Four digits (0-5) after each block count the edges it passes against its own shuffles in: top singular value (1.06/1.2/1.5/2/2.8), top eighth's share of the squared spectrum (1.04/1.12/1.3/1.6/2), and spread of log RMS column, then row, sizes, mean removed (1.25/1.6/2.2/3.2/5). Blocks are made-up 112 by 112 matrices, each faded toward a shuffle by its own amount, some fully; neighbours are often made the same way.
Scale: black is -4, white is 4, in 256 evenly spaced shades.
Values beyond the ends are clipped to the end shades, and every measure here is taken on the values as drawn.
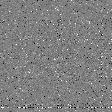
3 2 1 2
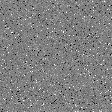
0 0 0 1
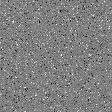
0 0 0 0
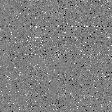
2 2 2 2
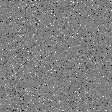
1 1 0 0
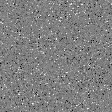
0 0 0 0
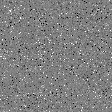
1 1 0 1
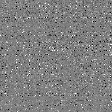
2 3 2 3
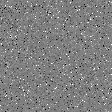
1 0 0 0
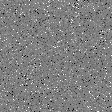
0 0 0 0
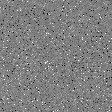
0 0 0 0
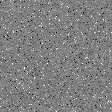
0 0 0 0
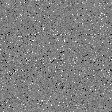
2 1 0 1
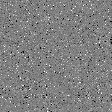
1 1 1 1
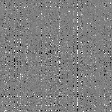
3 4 3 2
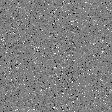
1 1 1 1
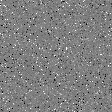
0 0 0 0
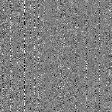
3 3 4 0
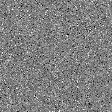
0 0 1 0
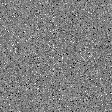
1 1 1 0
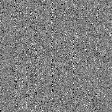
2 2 3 0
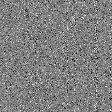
1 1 2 0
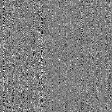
2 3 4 0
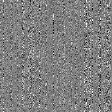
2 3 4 0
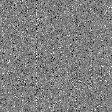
2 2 2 0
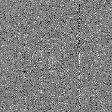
3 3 2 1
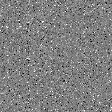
3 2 1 0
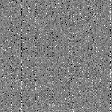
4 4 3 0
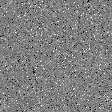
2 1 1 0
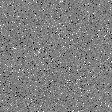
1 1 0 0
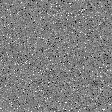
1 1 0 0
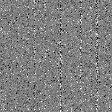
2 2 3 0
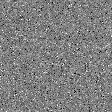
1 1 0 0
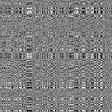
5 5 4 4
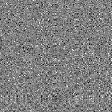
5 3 2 2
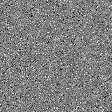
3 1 0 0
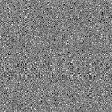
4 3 2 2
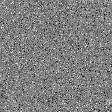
1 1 1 0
